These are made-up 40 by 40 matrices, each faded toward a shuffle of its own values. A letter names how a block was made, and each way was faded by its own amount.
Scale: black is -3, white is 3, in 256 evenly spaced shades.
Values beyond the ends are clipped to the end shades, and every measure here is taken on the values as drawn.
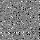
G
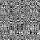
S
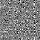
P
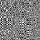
S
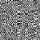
S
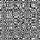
S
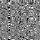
P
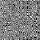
P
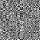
S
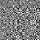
S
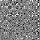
P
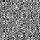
S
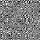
S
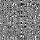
P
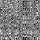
P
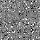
G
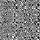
P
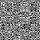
S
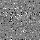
G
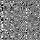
P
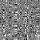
S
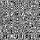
P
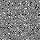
G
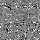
G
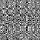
S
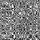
P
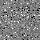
G
